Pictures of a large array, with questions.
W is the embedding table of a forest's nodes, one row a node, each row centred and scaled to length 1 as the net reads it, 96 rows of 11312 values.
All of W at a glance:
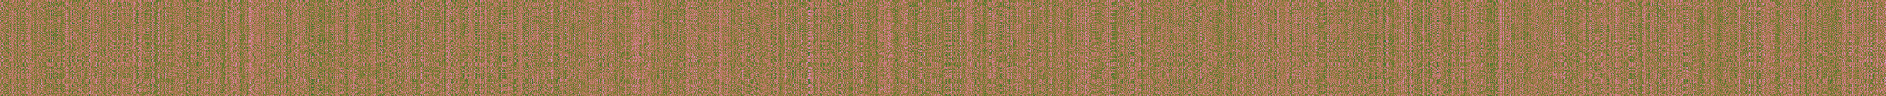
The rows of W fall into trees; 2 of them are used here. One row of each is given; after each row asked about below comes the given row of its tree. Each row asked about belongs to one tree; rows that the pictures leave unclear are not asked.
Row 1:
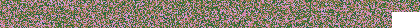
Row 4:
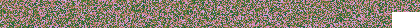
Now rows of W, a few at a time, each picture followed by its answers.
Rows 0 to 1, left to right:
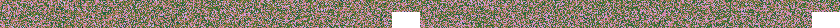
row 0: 1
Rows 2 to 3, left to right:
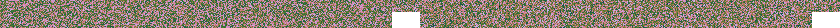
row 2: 4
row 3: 4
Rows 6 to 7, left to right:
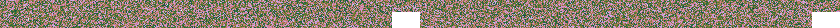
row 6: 4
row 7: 1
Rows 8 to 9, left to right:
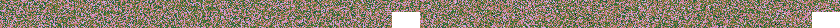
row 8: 1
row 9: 1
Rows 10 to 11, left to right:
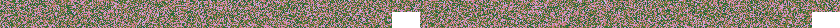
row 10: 4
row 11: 4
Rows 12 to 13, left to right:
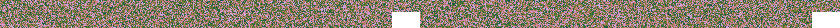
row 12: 1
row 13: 4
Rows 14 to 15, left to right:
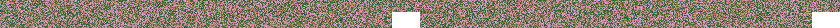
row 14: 4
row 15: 4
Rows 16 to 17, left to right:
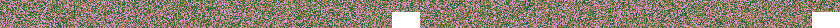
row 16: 1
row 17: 4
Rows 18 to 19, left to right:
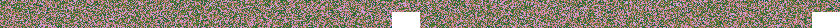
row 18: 1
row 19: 4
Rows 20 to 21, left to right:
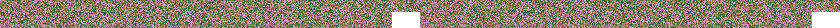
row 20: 1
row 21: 1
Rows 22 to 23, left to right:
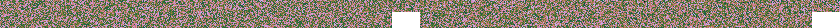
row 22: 4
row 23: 4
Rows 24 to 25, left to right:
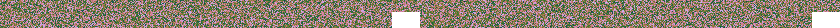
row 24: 1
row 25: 4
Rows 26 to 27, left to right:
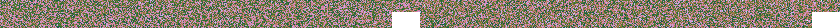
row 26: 1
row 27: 4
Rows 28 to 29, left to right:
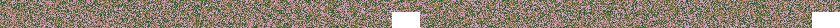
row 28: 1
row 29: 4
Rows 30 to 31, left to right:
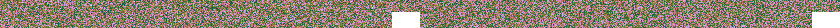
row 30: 1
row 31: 4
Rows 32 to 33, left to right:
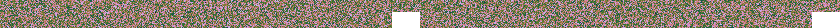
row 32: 4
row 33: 1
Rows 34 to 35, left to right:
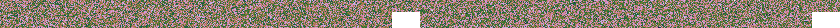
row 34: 4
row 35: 4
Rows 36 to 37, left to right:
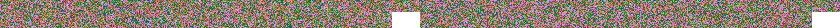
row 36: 1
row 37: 4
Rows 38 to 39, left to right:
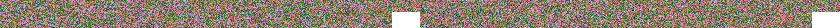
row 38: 4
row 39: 4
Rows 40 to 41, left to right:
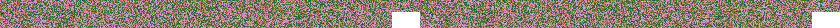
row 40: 1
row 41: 1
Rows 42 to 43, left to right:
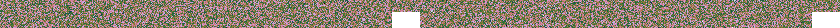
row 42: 4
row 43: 4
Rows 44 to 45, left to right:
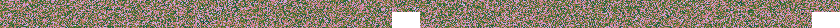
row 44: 4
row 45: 1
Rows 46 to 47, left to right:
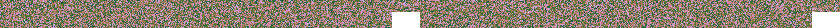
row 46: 1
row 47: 4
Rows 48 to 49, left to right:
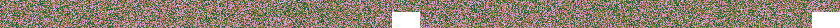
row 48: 4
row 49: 1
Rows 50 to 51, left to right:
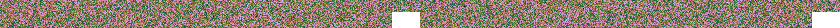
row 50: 4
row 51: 4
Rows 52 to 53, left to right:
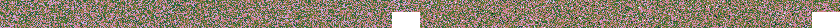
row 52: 1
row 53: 1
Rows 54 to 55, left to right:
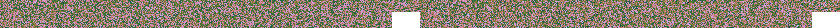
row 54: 1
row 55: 1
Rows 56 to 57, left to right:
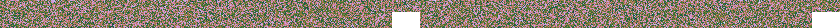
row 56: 4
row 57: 4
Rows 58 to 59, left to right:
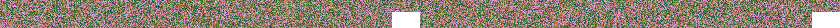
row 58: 1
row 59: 4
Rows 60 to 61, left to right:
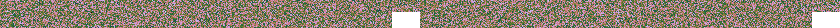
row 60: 4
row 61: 4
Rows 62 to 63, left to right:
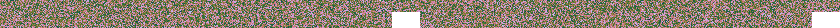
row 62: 1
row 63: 1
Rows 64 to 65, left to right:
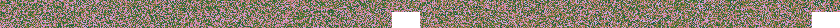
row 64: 1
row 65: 1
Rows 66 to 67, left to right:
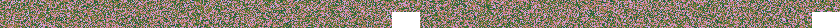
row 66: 1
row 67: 4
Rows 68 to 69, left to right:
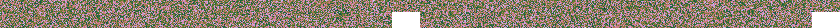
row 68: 4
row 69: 1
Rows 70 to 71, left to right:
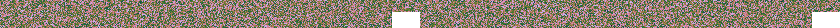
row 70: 4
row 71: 4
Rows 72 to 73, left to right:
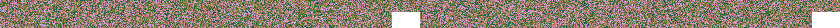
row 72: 1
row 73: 4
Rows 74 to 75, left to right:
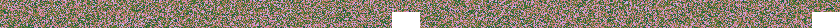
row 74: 4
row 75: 4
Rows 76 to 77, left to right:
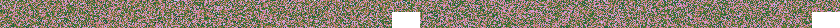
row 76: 4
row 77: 4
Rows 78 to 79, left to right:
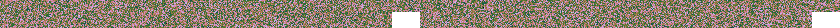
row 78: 4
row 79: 1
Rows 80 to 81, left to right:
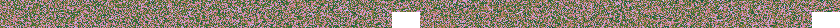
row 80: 1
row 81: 1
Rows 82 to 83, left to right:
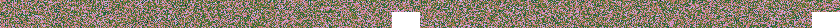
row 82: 1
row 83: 1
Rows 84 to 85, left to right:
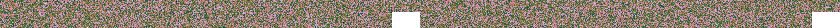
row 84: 4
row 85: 4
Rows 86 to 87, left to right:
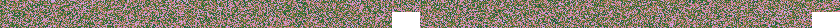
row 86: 4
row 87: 1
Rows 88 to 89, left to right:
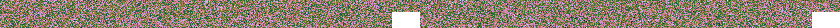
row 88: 4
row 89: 1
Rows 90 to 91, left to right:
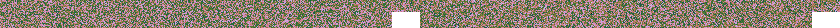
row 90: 1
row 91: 4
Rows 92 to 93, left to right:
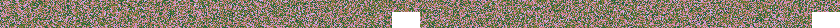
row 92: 4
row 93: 4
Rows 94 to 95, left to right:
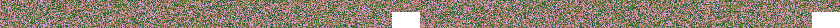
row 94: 1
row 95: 1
